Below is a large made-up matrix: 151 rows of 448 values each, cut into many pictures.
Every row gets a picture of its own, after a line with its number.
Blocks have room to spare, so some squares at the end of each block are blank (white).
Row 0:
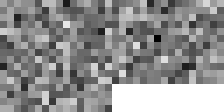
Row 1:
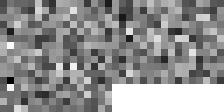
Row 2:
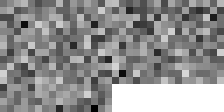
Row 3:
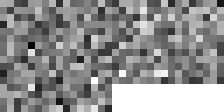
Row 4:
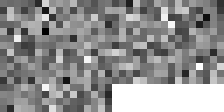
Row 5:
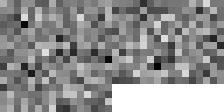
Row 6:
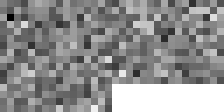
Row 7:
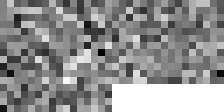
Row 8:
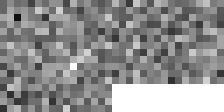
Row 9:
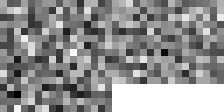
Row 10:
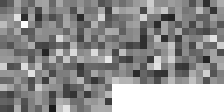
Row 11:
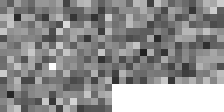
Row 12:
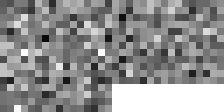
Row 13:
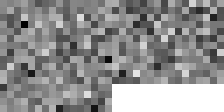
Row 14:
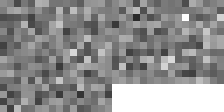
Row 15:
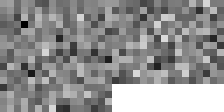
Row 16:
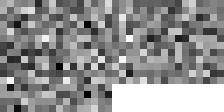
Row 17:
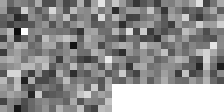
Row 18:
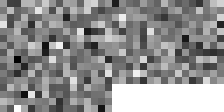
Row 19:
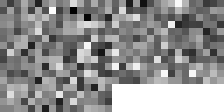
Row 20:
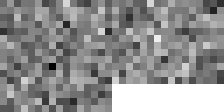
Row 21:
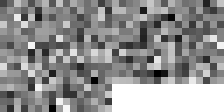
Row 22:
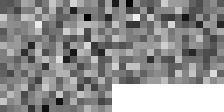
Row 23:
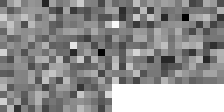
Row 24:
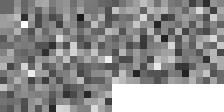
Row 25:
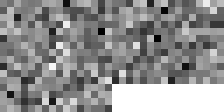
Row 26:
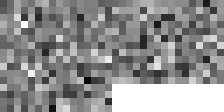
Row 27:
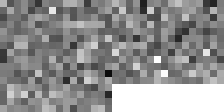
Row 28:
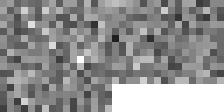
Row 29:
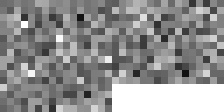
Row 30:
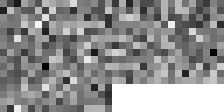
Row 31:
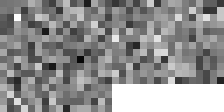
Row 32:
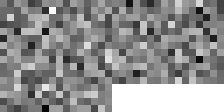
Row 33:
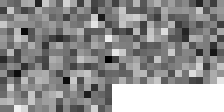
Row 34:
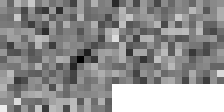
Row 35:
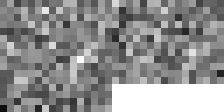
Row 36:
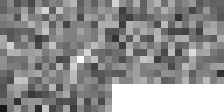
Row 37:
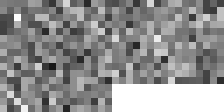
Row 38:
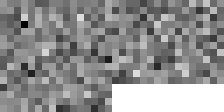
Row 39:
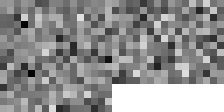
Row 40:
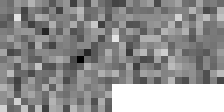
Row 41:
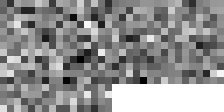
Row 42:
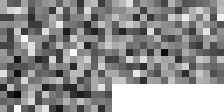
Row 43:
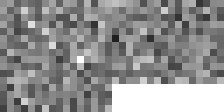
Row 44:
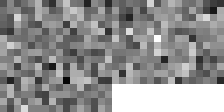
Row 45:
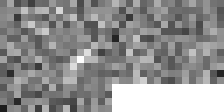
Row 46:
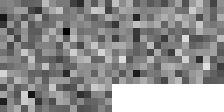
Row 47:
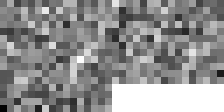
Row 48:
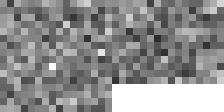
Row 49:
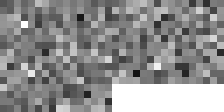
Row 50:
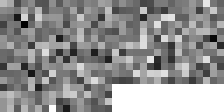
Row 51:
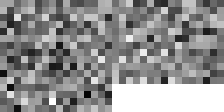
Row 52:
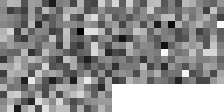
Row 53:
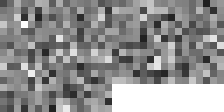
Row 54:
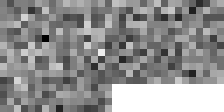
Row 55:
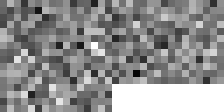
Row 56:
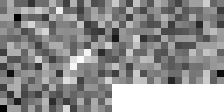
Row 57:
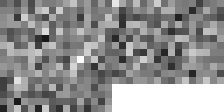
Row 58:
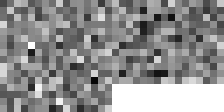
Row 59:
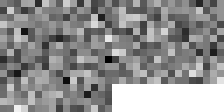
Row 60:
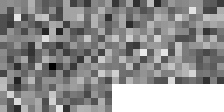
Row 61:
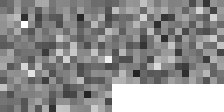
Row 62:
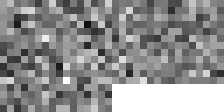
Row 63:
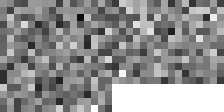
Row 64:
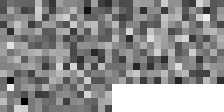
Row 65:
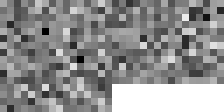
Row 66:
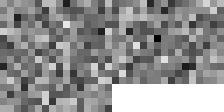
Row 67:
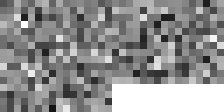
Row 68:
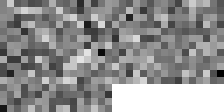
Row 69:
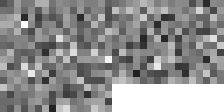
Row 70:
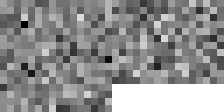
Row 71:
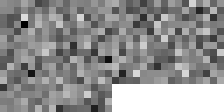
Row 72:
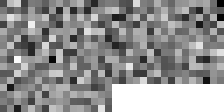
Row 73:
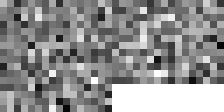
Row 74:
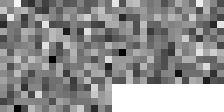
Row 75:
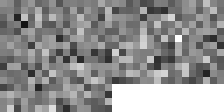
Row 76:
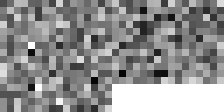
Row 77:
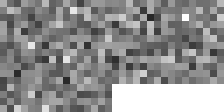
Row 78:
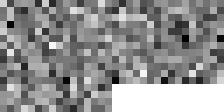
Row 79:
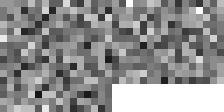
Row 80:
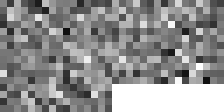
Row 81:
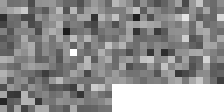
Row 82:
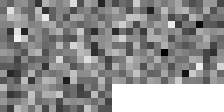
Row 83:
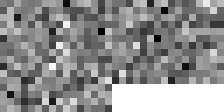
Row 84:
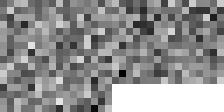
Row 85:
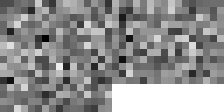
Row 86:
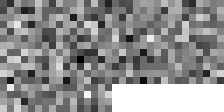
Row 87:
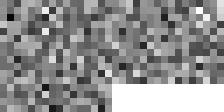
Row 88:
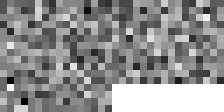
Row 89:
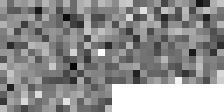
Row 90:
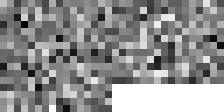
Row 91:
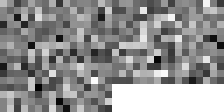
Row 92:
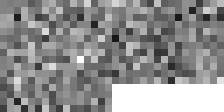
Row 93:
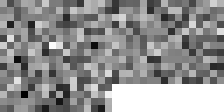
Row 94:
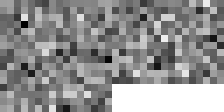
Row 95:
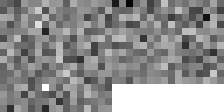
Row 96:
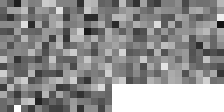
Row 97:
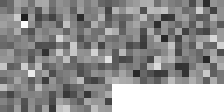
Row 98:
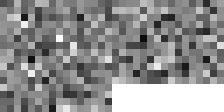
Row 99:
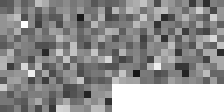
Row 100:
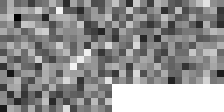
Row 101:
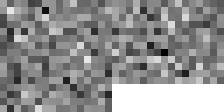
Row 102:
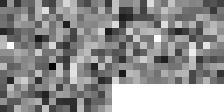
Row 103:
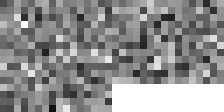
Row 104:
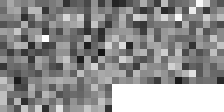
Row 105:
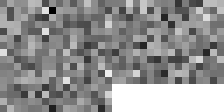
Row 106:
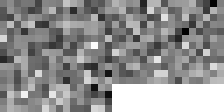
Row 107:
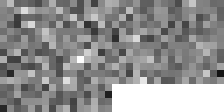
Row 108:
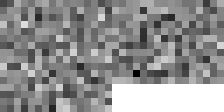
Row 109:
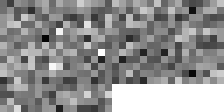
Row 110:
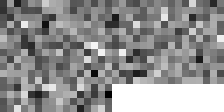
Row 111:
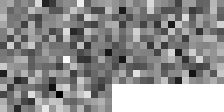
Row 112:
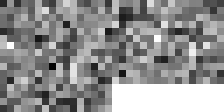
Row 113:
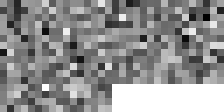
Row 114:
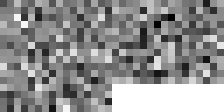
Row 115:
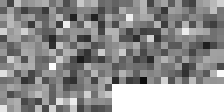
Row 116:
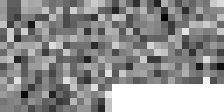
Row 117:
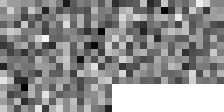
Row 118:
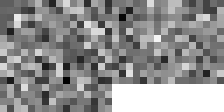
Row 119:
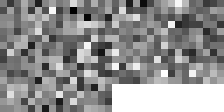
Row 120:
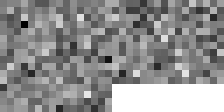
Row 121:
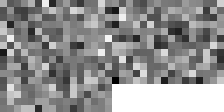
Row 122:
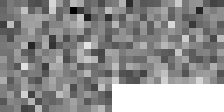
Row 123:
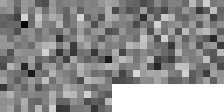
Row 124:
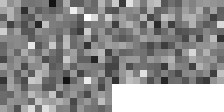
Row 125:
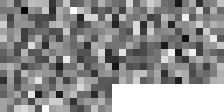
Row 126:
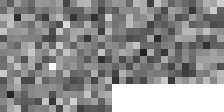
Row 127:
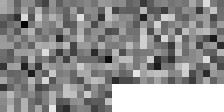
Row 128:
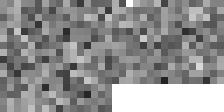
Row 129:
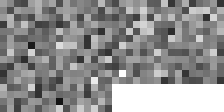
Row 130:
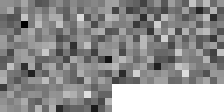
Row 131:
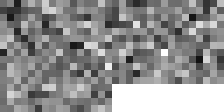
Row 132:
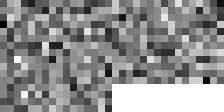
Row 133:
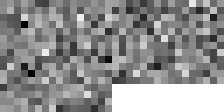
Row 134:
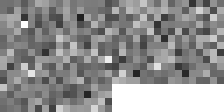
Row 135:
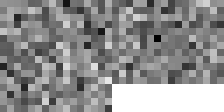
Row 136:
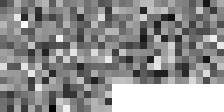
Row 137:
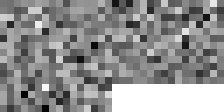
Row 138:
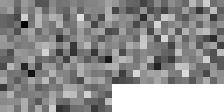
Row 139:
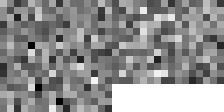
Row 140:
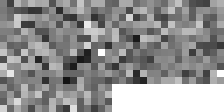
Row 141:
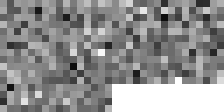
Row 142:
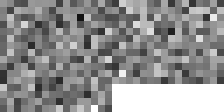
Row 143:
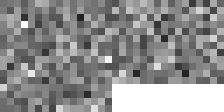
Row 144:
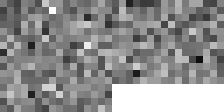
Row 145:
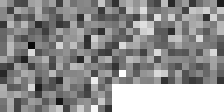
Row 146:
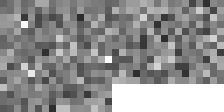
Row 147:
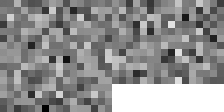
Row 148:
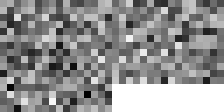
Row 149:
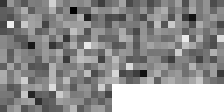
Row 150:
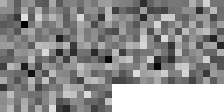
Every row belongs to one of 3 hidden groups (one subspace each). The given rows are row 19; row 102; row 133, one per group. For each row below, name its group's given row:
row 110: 19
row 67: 133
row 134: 133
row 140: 102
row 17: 19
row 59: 19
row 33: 19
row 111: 19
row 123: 133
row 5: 133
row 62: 102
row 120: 133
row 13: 133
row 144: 19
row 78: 19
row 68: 102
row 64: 102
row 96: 19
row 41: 102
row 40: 102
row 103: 133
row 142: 133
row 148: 102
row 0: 102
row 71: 133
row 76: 133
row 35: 102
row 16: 102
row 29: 133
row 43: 102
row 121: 19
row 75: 133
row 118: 102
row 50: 133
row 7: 102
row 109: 102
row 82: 19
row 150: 133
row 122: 19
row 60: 102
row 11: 102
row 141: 102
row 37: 102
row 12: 102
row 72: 19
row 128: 19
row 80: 19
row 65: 19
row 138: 133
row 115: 102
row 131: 19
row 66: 102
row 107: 102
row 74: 19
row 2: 133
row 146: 133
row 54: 102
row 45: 102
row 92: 102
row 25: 102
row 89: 102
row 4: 19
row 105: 19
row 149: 19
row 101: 19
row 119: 19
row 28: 102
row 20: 102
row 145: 133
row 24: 133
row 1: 102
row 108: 133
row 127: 133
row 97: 133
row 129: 133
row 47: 102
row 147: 19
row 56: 102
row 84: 133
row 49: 133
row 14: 19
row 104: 102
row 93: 19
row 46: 19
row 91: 133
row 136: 133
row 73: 133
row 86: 102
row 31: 102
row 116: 19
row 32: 19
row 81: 19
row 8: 102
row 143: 133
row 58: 133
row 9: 19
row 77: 19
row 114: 133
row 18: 19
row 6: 133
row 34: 102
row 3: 133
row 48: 102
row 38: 133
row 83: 102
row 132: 19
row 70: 133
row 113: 19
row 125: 19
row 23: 19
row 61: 133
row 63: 133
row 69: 133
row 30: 19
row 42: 19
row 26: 133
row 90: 133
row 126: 102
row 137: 19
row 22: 19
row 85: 102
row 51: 102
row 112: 102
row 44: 102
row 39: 133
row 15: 133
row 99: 133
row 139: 133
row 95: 19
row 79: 19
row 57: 102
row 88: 102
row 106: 19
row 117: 102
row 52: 19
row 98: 133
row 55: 19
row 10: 133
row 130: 133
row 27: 19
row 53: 133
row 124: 19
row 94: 133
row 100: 102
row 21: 133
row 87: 19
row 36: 102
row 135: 102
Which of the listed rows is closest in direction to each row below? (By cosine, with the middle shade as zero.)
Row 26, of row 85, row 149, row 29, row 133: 29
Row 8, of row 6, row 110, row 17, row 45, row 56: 56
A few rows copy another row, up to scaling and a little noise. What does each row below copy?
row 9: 42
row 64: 88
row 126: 11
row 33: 59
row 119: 19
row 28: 43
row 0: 66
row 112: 102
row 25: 83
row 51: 148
